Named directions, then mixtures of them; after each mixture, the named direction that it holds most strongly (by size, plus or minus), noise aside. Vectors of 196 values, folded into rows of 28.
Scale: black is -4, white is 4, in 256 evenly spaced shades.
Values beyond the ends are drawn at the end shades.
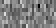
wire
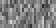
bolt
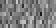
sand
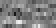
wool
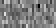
wire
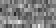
wool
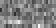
wool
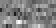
wool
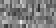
wire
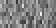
sand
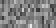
bolt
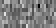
wire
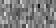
wire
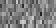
sand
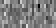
wire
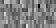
wire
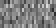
bolt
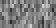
bolt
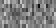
wire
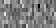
wire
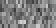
sand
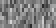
bolt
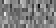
wire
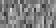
bolt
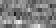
wool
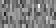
wire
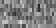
wire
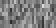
bolt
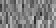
sand
